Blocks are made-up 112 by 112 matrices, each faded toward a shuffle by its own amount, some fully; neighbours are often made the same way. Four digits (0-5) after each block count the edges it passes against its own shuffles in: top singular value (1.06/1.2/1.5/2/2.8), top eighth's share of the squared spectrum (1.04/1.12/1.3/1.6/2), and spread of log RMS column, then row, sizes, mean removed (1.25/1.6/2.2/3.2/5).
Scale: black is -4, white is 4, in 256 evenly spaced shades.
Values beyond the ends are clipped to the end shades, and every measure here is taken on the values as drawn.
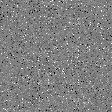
3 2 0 0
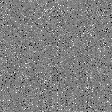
4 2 1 1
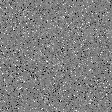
2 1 0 0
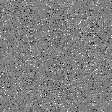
3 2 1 0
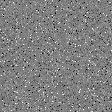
3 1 1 0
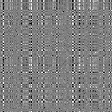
5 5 4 4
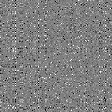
5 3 2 2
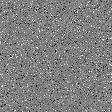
0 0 0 0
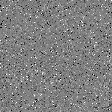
3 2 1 0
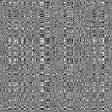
5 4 4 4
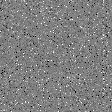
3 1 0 0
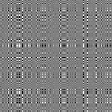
5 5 5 4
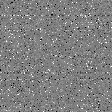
3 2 0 1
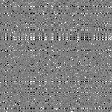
5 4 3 3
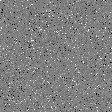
0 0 0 0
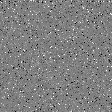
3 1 0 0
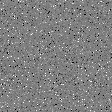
0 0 0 0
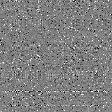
4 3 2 2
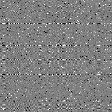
5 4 2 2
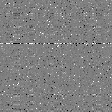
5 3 1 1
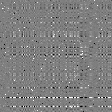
5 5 2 3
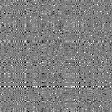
5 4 2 3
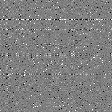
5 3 1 2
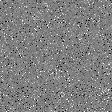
2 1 0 0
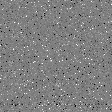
2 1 0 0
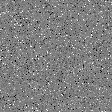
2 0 0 0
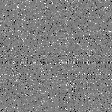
4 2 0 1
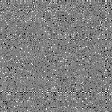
5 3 2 3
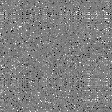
4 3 1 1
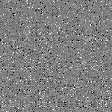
4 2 1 1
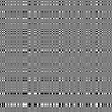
5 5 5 5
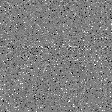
3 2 0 1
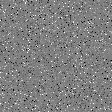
0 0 0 0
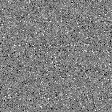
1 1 0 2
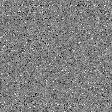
1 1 0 2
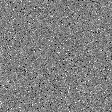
0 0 0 0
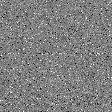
1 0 0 1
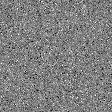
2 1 0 0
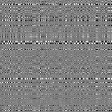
5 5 3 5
